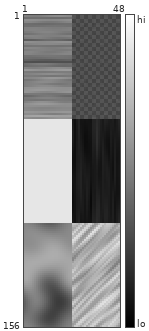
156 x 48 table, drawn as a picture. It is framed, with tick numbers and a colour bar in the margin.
The table splits into 3 rows of 2 panels. Panel 1,1: middling, streaked across. Panel 1,2: low, checkered, faint in contrast. Panel 2,1: very high, flat. Panel 2,2: very low, streaked downward, faint in contrast. Panel 3,1: middling, smooth, strong in contrast. Panel 3,2: high, slanting up to the right.
